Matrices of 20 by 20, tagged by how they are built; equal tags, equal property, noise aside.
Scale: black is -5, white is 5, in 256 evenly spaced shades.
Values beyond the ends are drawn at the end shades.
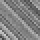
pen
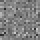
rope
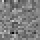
rope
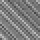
pen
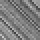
pen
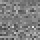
rope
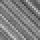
pen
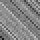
pen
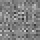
rope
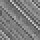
pen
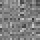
rope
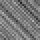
pen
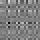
rope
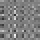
rope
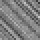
pen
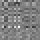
rope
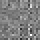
rope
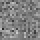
rope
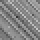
pen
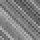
pen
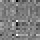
rope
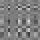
rope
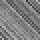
pen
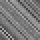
pen
